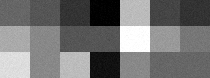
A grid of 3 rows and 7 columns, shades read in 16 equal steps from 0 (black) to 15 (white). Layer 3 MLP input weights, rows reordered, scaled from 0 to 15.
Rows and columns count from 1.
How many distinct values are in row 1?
6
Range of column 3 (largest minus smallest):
8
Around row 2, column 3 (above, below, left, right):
3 11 8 5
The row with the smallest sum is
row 1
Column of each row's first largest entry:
5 5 1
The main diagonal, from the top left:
6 8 11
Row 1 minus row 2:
-4 -3 -2 -5 -4 -5 -4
